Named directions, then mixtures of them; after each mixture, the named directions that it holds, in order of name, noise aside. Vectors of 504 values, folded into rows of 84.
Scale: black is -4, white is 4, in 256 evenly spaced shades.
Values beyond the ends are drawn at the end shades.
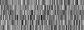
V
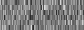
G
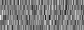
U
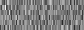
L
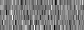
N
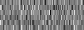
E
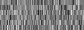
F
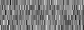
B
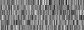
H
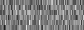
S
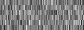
S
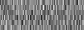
V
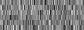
E, F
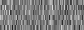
L, U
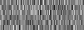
E, F, H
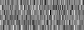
E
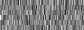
U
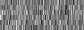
F, U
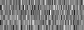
E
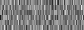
S, U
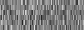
V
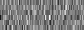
U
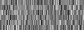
F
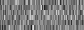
G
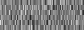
E, G, L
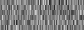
H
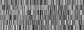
E, F, G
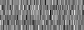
E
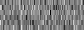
E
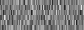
G, U, V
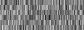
F, G, U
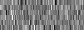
N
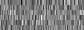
H, V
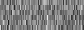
B, H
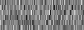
E, U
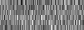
V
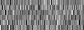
B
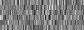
U
